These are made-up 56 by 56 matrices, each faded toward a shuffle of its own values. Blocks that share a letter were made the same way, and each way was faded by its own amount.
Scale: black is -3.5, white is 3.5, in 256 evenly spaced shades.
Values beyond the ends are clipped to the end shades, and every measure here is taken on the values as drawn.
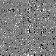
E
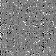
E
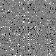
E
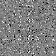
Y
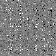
Y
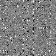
Y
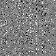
Y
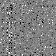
Y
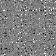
Y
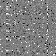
E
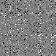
Y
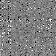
Y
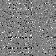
E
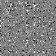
Y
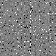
E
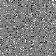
E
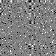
E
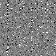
Y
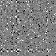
E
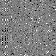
E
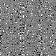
E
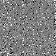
Y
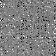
Y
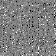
Y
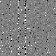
E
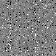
Y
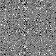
Y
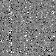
Y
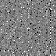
E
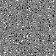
Y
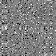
E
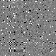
E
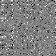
E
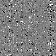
Y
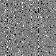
Y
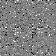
E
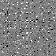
E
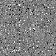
E
